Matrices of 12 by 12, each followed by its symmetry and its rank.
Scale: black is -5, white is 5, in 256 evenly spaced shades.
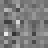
neither, rank two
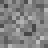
symmetric, full rank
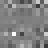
neither, rank two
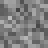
antisymmetric, full rank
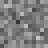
neither, full rank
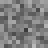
neither, full rank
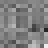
neither, rank two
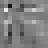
antisymmetric, rank two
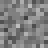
antisymmetric, full rank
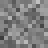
antisymmetric, full rank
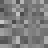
neither, rank two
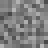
antisymmetric, full rank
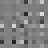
antisymmetric, rank two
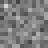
symmetric, full rank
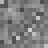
symmetric, full rank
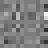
neither, rank two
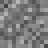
symmetric, full rank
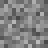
neither, full rank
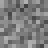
neither, full rank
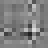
antisymmetric, rank two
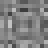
antisymmetric, rank two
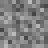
antisymmetric, full rank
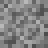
symmetric, full rank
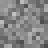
symmetric, full rank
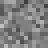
antisymmetric, full rank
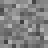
neither, full rank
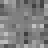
antisymmetric, rank two
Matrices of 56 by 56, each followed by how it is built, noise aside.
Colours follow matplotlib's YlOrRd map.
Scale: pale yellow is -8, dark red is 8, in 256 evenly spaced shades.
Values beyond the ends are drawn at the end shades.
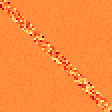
banded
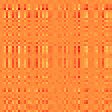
low rank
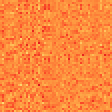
low rank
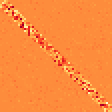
banded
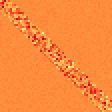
banded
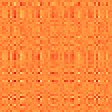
low rank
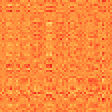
low rank
